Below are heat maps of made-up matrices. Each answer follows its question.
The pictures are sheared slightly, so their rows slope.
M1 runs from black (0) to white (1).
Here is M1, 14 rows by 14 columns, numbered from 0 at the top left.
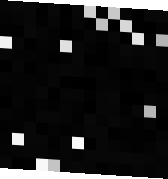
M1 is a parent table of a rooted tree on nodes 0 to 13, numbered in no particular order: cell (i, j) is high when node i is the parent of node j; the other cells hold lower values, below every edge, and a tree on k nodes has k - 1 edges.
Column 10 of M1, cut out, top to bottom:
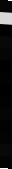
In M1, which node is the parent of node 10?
1
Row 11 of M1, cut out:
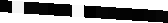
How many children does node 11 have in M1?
2
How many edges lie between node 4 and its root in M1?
2
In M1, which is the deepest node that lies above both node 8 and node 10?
1
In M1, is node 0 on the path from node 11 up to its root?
no
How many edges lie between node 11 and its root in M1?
1
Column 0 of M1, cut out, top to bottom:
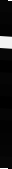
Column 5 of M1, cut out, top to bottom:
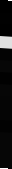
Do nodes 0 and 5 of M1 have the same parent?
yes
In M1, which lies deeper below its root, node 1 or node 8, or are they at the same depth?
node 8
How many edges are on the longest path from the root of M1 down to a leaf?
4
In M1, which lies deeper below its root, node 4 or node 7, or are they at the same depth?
node 7
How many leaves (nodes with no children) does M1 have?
7
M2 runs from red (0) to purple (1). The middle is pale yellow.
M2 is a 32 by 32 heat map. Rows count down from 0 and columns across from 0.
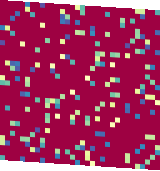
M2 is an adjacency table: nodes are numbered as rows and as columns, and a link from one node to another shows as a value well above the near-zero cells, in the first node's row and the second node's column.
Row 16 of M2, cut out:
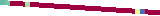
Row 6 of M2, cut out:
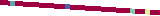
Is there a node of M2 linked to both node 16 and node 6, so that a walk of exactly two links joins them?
no
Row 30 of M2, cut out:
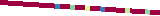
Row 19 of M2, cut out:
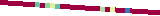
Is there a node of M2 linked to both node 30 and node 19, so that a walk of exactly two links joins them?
yes
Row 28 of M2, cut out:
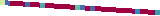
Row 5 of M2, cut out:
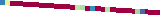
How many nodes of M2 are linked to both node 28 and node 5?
6
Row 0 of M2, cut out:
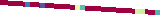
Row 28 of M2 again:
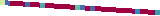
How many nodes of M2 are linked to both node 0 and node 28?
6
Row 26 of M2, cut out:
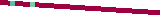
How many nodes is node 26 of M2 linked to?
2
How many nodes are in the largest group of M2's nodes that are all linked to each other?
5
